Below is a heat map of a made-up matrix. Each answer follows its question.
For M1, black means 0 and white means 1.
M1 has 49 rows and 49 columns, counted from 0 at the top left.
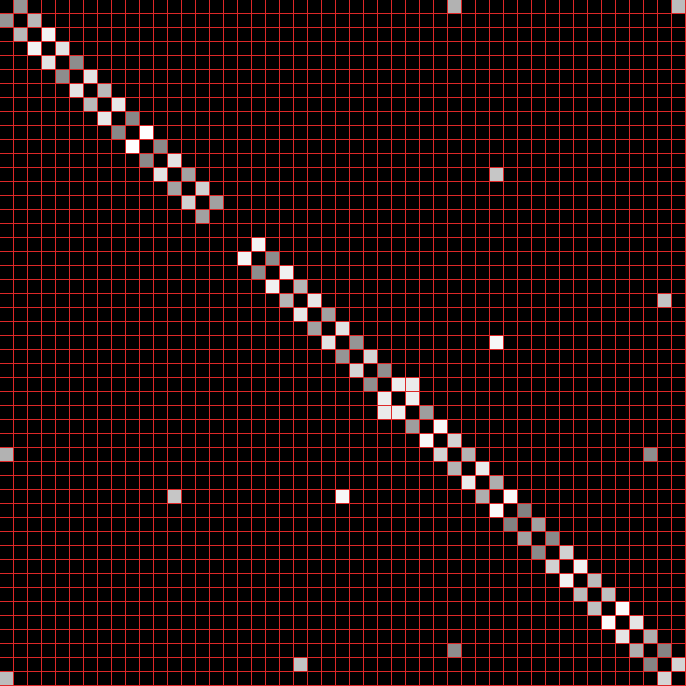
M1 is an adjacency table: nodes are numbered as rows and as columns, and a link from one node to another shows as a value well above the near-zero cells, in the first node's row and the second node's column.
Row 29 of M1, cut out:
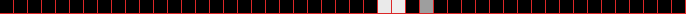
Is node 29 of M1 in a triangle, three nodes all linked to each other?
yes
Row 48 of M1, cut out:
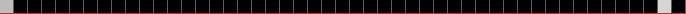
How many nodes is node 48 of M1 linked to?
2
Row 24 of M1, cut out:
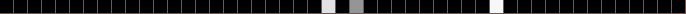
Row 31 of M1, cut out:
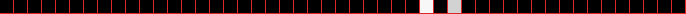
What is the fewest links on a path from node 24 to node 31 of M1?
5
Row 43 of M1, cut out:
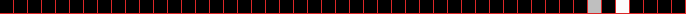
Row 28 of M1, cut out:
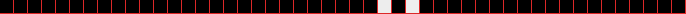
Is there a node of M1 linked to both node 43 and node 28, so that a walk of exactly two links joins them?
no
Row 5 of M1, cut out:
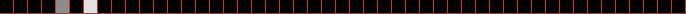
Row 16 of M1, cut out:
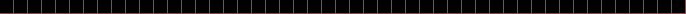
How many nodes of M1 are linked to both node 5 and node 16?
0
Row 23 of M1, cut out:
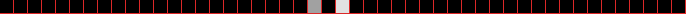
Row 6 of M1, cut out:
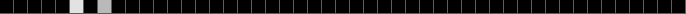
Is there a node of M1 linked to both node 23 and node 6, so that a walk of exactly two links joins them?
no
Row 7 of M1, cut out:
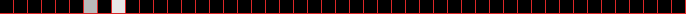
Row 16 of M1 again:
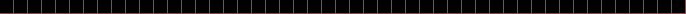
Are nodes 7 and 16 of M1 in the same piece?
no
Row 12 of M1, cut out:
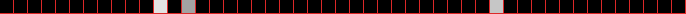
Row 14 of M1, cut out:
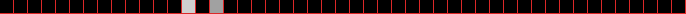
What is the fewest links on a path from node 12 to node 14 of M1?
2
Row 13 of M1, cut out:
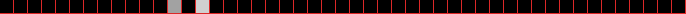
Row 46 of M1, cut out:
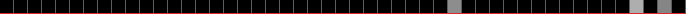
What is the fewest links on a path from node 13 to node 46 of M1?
6
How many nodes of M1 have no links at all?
1
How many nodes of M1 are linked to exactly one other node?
2
